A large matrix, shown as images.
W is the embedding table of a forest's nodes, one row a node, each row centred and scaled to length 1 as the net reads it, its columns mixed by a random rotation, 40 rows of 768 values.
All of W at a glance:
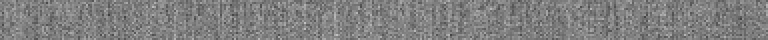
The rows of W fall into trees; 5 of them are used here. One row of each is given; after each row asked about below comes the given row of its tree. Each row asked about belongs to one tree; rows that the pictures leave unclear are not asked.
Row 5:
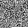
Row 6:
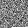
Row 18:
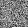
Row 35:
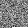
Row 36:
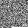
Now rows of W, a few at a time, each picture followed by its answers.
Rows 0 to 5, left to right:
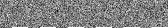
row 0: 5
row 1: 35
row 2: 5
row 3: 36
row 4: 6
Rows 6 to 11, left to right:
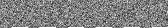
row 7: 5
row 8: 35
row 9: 6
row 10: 5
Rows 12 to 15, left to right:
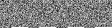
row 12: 36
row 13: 5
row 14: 5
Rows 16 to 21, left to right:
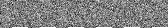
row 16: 18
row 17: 35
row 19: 35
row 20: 5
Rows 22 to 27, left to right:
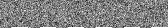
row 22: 6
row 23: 18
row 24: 18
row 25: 36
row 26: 35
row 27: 5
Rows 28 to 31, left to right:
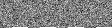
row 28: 35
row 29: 6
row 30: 36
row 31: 35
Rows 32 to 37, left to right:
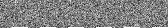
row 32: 5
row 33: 18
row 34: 35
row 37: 18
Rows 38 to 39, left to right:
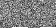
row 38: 18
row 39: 35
